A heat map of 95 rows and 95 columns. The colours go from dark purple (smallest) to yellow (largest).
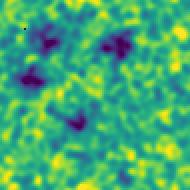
Dips: four. Lone odd cells: 1, lower than its neighbours. Mirror symmetry: none. Odd rows or columns: none.
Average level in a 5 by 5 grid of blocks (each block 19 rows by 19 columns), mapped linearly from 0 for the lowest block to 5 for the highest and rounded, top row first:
41434 | 10215 | 14433 | 42134 | 55445
